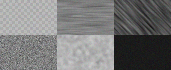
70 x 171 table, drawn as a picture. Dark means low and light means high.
The table splits into 2 rows of 3 panels. Panel 1,1: high, checkered, faint in contrast. Panel 1,2: middling, streaked across, faint in contrast. Panel 1,3: low, slanting down to the right. Panel 2,1: middling, fine-grained. Panel 2,2: high, blotchy, faint in contrast. Panel 2,3: very low, flat.
